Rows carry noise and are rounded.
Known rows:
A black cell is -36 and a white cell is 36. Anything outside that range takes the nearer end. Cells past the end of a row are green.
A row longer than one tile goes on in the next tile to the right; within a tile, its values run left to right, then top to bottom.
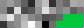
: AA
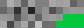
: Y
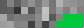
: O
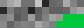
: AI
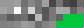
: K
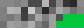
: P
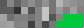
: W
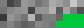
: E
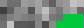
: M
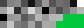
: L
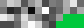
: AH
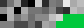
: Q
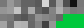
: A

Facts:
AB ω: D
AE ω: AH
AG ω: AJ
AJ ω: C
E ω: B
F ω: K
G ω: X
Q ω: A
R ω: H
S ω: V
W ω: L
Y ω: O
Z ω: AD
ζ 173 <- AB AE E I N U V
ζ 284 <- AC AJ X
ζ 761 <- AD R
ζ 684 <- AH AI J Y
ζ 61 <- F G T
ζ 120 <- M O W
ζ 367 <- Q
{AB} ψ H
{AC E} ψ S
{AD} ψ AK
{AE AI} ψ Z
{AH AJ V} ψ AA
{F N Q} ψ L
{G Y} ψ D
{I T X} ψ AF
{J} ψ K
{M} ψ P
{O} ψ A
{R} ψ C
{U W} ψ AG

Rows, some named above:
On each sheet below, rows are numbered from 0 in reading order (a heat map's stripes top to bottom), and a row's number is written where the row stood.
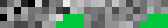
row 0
Q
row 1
J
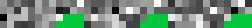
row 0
F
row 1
V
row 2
AJ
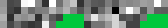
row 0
I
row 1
V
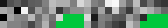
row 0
N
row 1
AF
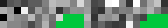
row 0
N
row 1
I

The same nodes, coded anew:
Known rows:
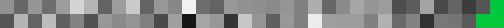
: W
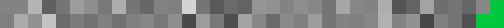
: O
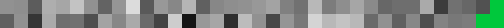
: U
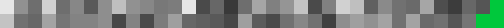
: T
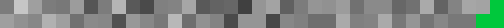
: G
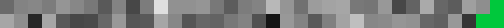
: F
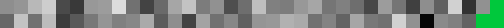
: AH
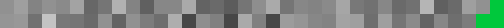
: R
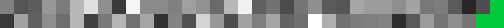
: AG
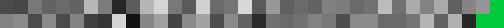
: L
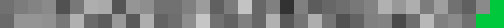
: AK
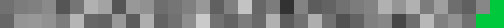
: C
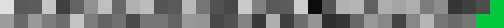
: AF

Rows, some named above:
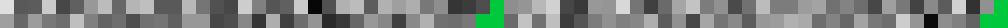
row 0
AF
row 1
AH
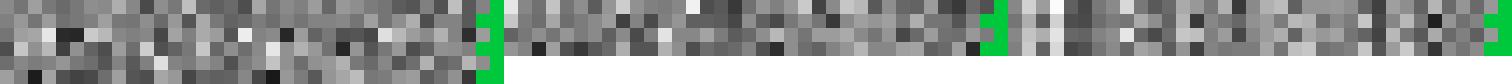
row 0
J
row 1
X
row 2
V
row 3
AA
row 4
Q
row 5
AJ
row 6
N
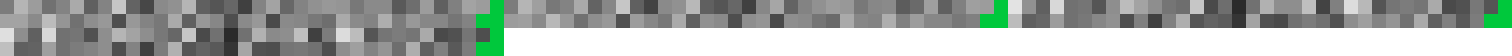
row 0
AC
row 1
AC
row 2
I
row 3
I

